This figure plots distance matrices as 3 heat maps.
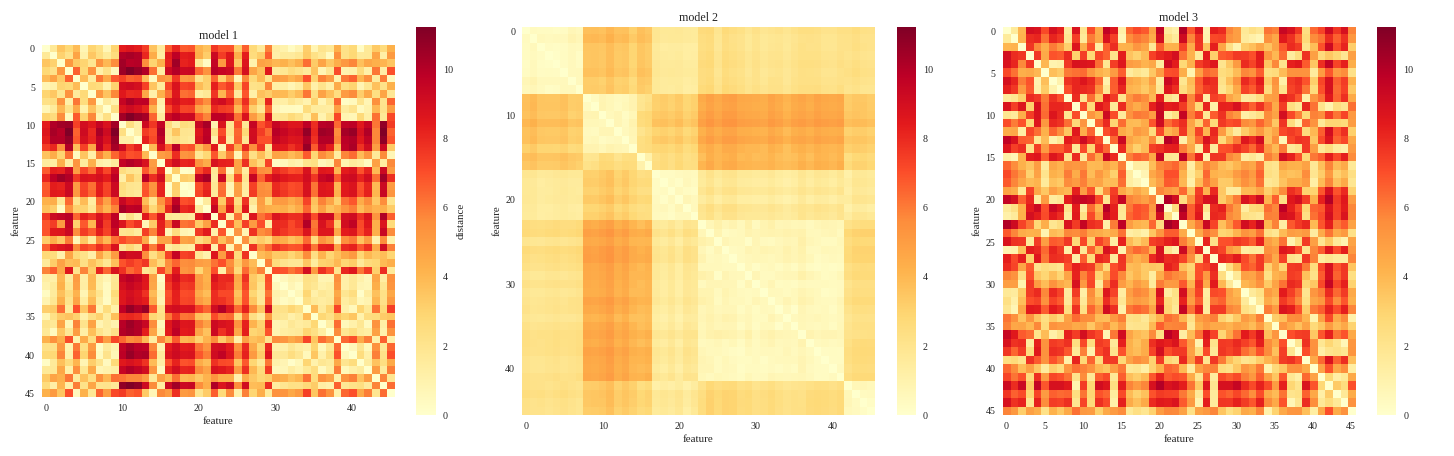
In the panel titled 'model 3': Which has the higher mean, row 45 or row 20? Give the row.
20
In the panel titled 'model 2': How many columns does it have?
46
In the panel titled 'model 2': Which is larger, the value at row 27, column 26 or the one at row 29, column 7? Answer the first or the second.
the second
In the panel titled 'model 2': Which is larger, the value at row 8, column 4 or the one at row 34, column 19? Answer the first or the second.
the first
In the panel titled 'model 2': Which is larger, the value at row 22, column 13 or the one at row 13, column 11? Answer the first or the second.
the first
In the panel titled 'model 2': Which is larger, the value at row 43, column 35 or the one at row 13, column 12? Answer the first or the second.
the first
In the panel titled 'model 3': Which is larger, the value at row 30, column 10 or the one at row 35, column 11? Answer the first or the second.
the first
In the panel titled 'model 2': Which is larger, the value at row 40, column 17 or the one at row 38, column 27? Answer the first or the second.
the first
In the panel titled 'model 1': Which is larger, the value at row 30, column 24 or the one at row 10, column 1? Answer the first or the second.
the second
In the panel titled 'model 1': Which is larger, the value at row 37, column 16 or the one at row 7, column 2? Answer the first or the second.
the first
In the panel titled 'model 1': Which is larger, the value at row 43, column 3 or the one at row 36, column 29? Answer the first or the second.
the second
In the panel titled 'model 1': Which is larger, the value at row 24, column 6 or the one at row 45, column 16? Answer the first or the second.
the first
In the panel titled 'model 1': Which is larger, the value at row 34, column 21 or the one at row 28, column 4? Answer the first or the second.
the first
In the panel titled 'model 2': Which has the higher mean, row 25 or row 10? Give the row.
10
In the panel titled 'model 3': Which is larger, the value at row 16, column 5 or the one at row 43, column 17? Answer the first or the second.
the second
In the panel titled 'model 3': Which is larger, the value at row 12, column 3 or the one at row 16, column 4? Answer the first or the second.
the first
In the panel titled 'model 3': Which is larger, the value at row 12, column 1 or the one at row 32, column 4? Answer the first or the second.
the second
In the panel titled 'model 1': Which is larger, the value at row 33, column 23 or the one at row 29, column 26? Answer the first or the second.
the first
